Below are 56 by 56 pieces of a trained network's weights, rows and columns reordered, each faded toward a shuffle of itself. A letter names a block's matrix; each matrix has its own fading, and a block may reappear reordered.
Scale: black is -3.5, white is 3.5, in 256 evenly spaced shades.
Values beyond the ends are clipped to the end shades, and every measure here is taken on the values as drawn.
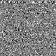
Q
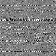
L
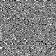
Q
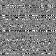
L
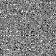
Q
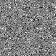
Q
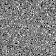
Q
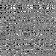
L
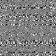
L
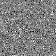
Q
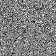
Q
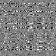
L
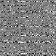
L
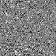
Q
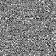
Q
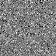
Q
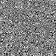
Q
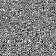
Q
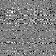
L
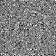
Q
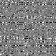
L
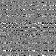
L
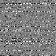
L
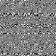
L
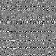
L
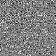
Q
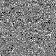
Q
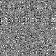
Q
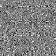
Q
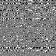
L
